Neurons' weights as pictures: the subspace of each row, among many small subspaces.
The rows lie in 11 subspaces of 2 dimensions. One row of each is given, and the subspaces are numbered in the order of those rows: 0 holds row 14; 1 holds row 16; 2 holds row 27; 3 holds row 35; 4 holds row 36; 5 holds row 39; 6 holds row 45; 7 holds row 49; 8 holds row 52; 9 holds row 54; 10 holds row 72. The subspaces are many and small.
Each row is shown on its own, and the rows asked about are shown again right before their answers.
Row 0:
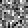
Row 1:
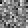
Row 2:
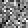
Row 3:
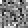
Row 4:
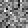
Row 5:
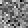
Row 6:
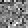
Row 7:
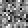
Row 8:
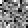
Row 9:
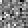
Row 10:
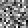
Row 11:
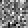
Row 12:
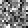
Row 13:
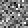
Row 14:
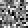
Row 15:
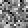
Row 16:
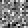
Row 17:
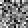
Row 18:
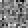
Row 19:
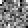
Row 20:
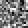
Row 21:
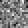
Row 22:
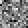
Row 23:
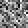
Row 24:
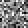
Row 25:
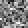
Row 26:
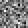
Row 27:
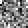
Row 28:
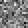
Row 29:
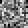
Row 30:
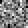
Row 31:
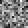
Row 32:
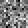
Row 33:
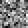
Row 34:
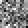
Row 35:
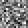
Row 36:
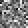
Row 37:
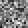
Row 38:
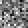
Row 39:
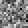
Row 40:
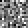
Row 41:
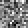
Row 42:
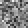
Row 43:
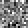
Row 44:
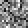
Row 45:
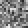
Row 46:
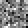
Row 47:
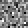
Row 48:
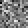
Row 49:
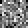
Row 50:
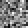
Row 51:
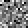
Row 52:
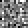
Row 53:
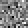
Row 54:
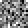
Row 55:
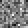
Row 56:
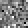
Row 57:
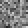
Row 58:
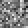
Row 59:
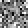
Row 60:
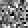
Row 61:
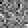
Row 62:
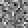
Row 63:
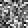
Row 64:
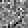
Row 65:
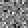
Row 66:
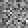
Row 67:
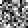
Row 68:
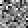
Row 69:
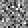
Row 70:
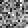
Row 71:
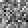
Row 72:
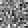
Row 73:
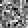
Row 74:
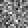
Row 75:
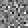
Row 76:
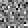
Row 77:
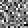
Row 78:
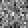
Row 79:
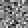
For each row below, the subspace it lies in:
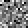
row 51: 4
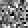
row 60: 0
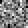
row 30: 2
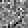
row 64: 4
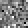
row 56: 0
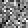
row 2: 5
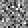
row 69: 0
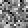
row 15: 9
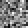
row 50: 6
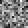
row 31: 1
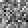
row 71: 5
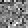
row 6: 4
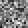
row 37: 5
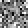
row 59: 7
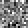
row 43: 1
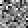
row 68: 4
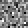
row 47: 10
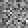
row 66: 5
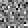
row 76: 10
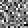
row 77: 10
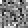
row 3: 7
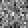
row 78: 7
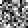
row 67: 1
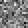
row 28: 7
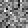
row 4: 6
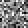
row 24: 7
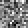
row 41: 1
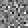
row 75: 10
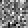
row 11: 1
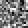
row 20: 6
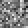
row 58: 9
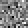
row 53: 0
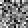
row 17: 1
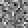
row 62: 7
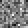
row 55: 9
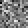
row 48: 1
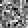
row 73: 4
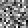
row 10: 3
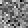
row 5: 8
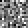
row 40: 8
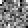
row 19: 2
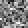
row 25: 5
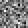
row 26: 3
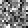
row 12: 6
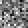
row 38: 8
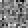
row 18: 8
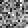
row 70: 10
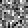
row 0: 4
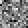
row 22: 4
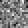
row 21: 9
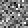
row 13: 0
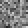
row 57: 6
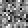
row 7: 5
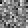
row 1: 2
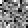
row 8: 2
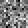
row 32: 3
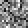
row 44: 6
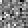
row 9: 8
